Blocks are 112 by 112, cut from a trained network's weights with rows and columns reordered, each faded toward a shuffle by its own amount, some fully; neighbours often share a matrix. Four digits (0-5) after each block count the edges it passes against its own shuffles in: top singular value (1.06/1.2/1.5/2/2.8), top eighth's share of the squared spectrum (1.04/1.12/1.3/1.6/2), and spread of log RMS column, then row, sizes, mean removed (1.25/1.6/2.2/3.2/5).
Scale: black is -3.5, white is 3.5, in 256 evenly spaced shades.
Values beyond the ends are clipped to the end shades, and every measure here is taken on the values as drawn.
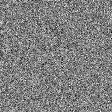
2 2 0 0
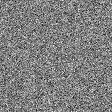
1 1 0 0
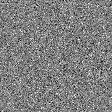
1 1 0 0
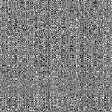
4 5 2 4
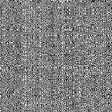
3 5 2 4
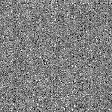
2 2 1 1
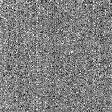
2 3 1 2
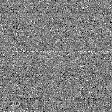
2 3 2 1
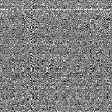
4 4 3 2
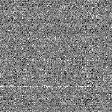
3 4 3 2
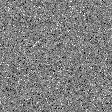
0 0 0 0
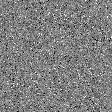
0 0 0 0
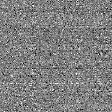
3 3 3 1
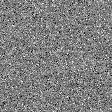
0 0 0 0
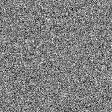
2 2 0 0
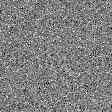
0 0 0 0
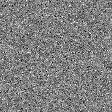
1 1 0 1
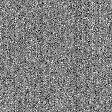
2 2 0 1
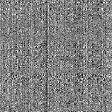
4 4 2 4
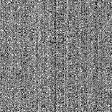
3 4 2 3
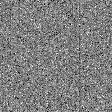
1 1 0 0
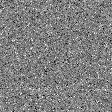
0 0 0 0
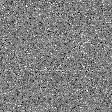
0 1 0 0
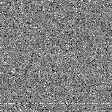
2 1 1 1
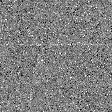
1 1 0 0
